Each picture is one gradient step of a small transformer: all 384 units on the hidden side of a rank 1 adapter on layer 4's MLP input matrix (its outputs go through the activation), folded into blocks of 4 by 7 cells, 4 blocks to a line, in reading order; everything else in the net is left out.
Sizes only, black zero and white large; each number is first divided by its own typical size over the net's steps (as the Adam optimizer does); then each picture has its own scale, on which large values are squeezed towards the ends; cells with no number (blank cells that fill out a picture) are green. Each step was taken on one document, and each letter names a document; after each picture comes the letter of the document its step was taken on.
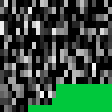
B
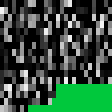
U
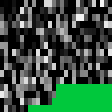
B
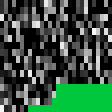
U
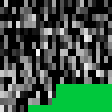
B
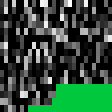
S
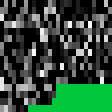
U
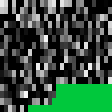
U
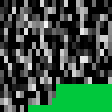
B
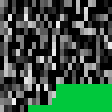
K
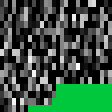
K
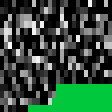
K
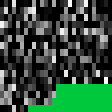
S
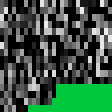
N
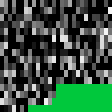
N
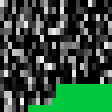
K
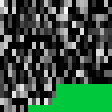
N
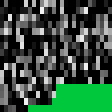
B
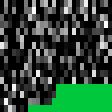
S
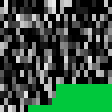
U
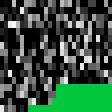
U
